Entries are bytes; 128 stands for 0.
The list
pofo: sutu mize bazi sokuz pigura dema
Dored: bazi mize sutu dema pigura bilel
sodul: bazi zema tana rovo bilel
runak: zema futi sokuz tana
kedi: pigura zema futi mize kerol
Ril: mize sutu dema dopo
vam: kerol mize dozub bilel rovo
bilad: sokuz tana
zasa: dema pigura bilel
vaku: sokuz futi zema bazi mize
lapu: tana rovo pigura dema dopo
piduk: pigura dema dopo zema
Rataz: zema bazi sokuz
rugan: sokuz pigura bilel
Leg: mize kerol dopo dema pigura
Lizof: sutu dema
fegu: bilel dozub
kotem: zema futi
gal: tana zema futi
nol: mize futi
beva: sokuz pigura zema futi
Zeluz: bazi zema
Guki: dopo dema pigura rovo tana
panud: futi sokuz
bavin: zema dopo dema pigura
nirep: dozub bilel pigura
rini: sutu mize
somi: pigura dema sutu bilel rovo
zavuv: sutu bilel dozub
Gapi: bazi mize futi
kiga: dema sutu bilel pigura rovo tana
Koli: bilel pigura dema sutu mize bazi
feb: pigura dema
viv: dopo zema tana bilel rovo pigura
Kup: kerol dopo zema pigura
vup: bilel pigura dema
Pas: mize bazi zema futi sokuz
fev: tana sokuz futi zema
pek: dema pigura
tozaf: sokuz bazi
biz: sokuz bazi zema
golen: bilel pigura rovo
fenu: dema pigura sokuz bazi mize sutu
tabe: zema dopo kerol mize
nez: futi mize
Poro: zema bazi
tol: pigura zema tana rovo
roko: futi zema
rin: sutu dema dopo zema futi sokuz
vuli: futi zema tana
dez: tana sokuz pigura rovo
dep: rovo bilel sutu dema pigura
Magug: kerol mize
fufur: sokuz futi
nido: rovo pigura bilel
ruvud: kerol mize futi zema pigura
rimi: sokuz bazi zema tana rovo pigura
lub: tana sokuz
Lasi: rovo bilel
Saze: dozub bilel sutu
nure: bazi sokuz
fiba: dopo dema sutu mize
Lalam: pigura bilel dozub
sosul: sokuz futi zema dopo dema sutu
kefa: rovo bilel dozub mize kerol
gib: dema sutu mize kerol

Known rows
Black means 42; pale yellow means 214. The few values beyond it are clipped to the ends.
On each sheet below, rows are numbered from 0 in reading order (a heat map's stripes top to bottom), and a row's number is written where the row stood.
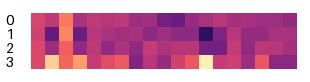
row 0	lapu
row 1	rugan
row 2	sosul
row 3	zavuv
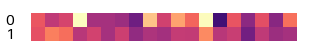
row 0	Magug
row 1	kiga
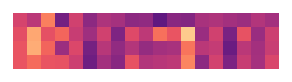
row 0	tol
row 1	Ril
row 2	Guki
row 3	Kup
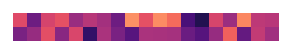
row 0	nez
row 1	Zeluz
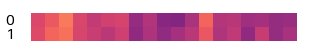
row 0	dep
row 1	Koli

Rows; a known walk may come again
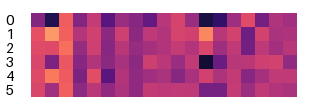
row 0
nure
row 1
rin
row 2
fenu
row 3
vuli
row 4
bavin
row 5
sosul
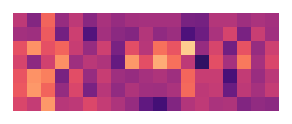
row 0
rimi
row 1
Rataz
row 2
Ril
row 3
nol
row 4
zasa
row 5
Guki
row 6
nido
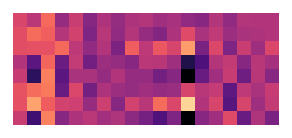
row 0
kedi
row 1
viv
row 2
Leg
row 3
biz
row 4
bilad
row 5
piduk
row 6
gib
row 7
lub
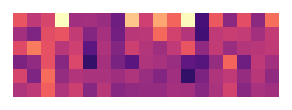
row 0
Magug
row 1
Gapi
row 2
tabe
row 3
Zeluz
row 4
fev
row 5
sodul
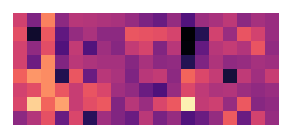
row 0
dez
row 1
panud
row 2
kotem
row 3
rugan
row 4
pek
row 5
golen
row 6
zavuv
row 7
Poro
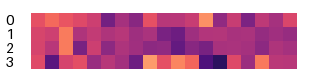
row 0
Kup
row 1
lapu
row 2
tol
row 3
nez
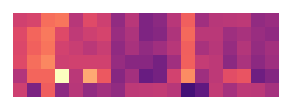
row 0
kefa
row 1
dep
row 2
Koli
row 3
vup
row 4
fegu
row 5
vaku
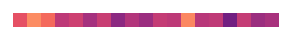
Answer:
kiga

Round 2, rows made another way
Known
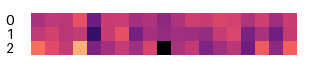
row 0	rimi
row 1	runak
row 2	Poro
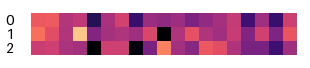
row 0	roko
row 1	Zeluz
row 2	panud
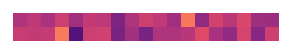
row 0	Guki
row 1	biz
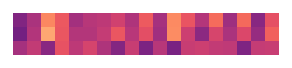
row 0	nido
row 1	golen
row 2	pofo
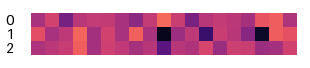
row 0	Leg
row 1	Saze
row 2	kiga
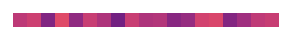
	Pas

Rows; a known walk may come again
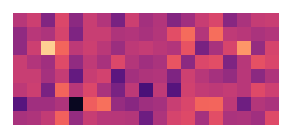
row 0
Pas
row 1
lapu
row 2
zasa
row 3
kefa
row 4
sosul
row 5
gib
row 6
bilad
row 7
dep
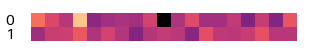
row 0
Zeluz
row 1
fenu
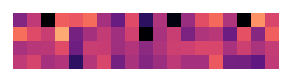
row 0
rini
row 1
Poro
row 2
rimi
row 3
vuli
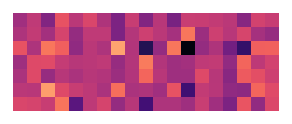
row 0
pofo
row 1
Guki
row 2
fegu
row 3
kedi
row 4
ruvud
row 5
nirep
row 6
Rataz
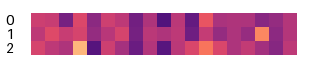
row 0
rin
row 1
bavin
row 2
nure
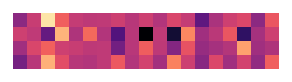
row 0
vup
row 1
Lizof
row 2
piduk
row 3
golen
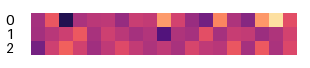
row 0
Magug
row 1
kiga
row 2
tol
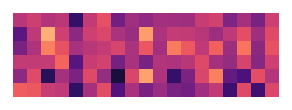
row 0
runak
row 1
rugan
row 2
nido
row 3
biz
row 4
nol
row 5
kotem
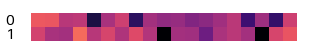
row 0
roko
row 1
zavuv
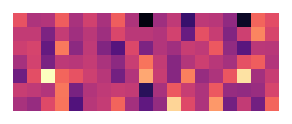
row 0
Saze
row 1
vam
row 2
Gapi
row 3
Leg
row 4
feb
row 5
sodul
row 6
Lasi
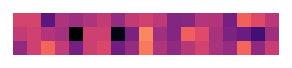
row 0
tabe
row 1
panud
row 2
beva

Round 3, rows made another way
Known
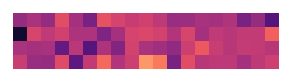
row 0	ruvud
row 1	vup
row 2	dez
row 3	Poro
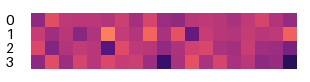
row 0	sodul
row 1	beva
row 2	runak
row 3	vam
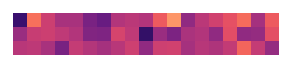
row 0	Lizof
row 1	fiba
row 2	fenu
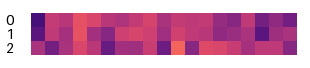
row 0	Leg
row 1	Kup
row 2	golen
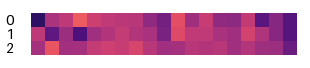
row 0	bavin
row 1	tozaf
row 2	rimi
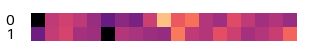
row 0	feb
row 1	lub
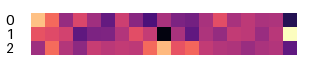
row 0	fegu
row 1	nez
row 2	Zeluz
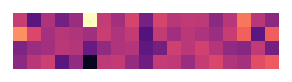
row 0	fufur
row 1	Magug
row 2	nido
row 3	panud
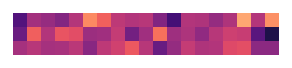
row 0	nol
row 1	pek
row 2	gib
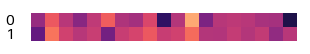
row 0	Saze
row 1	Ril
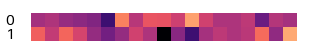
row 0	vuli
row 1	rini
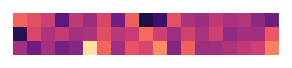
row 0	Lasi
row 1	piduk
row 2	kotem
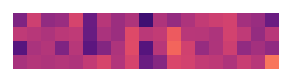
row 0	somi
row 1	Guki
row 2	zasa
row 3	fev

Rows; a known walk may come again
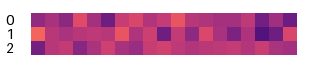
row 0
ruvud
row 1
tabe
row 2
pofo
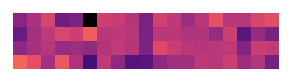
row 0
panud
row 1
sosul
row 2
Pas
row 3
Lalam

